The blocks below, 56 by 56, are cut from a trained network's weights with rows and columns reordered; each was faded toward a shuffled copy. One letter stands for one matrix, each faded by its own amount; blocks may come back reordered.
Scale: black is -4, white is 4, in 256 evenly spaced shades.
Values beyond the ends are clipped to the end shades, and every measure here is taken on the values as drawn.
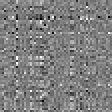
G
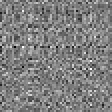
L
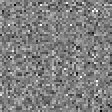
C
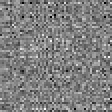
L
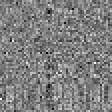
C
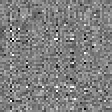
L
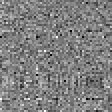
C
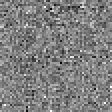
C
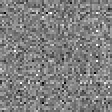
C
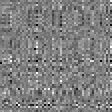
G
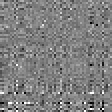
G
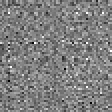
C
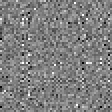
L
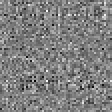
C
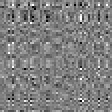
G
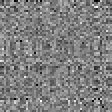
L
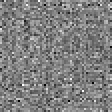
C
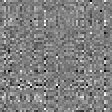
G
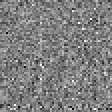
C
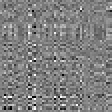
G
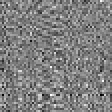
L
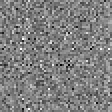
C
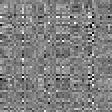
G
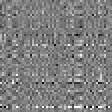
G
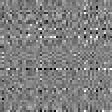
G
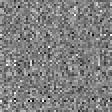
C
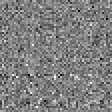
C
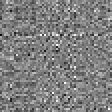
L
